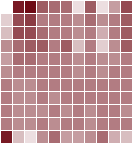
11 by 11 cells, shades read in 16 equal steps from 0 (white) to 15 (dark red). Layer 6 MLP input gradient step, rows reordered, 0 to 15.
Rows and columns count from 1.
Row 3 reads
4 11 11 9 8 8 7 8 5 8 10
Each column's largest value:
14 14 15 10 9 10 8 10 9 8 11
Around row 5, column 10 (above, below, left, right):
7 8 7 8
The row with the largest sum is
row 2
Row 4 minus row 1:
7 -5 -5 0 -1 1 2 -2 1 1 -1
